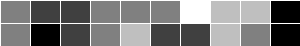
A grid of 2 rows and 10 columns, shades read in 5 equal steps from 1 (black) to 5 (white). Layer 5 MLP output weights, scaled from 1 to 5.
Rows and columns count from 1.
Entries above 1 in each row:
9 8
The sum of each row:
30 25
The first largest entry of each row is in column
7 5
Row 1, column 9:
4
